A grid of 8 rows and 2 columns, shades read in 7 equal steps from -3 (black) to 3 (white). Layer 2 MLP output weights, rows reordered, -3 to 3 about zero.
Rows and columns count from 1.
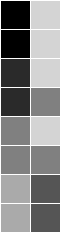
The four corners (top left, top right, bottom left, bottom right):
-3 2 1 -1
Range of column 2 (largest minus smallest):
3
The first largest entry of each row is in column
2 2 2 2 2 1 1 1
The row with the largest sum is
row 5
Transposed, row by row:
-3 -3 -2 -2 0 0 1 1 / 2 2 2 0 2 0 -1 -1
